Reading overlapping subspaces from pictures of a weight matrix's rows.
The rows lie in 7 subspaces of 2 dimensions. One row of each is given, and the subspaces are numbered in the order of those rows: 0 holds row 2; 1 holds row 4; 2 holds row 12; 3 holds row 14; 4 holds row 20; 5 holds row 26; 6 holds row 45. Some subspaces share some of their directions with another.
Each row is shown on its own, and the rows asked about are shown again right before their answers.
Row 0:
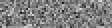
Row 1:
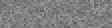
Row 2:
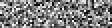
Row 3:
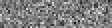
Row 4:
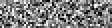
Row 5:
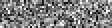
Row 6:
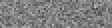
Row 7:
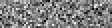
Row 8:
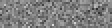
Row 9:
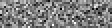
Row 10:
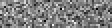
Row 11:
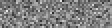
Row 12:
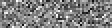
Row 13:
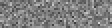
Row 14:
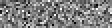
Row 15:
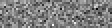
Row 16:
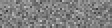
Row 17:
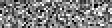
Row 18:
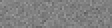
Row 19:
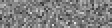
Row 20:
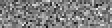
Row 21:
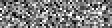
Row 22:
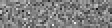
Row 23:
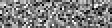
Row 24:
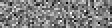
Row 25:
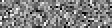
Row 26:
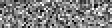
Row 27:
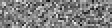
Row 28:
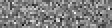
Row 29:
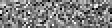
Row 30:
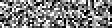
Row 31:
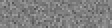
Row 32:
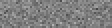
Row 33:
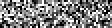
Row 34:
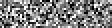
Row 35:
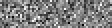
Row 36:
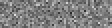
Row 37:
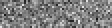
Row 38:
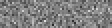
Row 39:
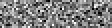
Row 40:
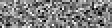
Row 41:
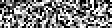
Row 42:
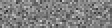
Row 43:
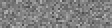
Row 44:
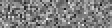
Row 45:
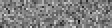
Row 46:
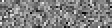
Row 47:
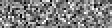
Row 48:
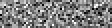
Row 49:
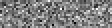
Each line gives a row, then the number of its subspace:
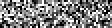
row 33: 6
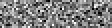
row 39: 3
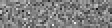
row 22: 3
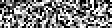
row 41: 5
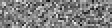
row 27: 2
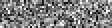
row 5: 6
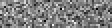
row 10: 6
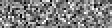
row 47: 1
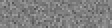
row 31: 4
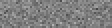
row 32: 2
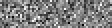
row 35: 1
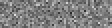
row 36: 0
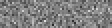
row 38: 4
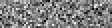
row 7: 1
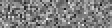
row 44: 1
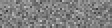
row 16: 2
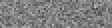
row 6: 3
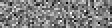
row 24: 0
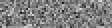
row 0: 3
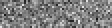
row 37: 6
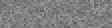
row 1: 5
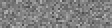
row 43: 2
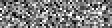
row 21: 0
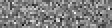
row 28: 4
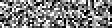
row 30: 0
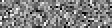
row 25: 5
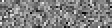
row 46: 5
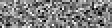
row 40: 3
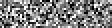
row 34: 1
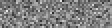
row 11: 2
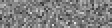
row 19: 5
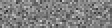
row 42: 2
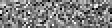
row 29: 3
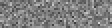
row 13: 0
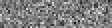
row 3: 6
